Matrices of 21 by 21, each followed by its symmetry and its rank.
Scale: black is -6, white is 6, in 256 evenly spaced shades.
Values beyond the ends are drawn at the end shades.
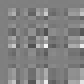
symmetric, rank one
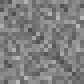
symmetric, full rank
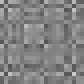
symmetric, rank two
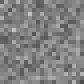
symmetric, full rank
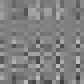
neither, rank two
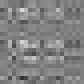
neither, rank two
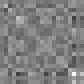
symmetric, rank three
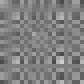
symmetric, rank two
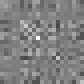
symmetric, rank three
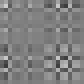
symmetric, rank one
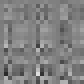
neither, rank two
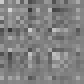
symmetric, rank three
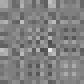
symmetric, rank two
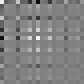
symmetric, rank one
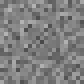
symmetric, full rank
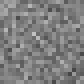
symmetric, full rank
